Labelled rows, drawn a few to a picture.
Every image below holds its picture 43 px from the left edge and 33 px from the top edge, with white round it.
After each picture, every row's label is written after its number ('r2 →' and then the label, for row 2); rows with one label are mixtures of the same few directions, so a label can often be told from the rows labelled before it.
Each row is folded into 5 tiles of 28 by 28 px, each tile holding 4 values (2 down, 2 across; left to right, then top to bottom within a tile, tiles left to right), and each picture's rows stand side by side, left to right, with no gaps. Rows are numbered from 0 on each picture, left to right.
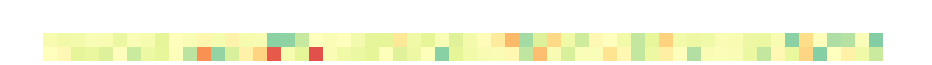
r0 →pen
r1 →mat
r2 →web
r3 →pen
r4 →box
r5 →pen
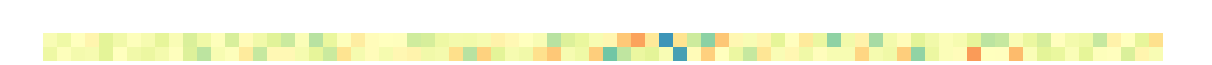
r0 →pen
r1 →pen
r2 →mat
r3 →mat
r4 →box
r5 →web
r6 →mat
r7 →web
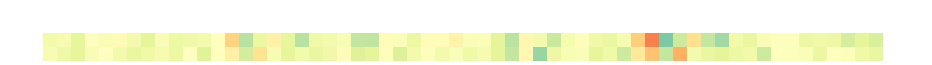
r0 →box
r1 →pen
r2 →pen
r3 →pen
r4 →pen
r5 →pen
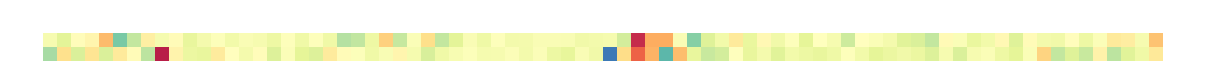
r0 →web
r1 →mat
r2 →box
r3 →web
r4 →mat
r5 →box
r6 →pen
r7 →pen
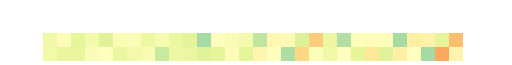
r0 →web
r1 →web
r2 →web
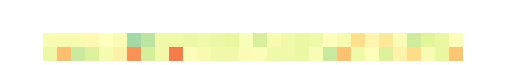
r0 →mat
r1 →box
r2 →mat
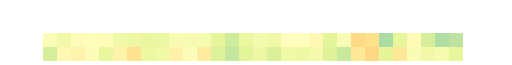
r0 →mat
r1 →pen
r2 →pen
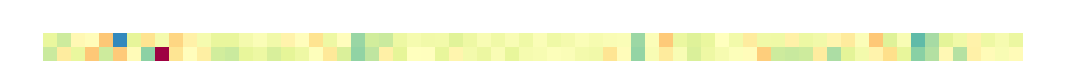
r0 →web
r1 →pen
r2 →mat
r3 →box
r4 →box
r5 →pen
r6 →mat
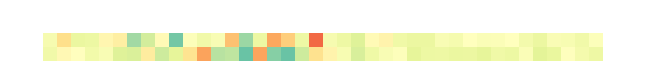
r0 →web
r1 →pen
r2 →box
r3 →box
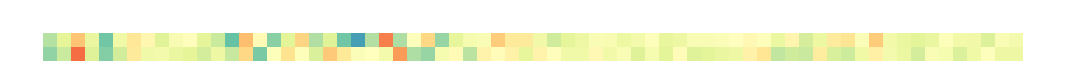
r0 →box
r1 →pen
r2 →box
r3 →mat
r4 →pen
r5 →pen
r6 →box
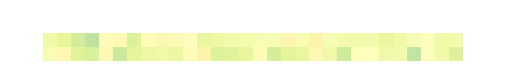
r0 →pen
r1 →pen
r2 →mat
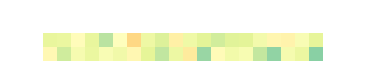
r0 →web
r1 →mat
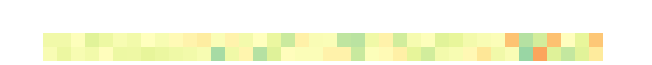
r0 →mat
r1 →box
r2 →box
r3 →pen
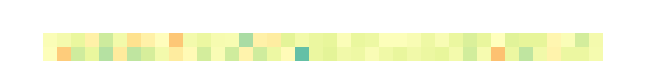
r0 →pen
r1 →web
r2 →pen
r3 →box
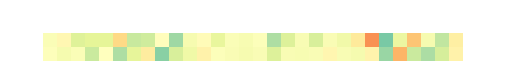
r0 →web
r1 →web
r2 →pen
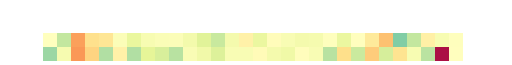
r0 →mat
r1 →box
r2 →web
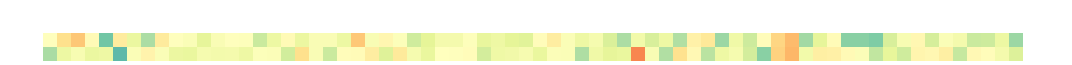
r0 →box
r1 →web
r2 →mat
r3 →web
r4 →box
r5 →pen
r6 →pen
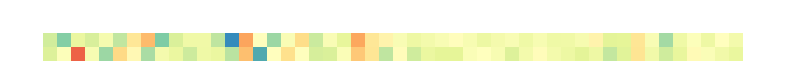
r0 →box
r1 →pen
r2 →mat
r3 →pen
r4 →box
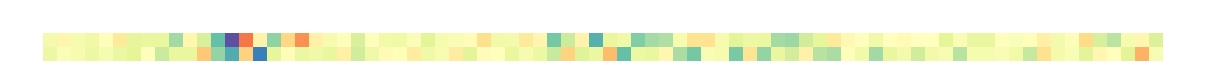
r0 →web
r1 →pen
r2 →mat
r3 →web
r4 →mat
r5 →mat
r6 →box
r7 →web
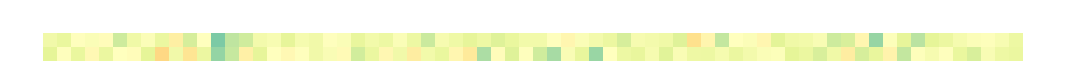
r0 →web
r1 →mat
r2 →mat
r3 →mat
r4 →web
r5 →web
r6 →mat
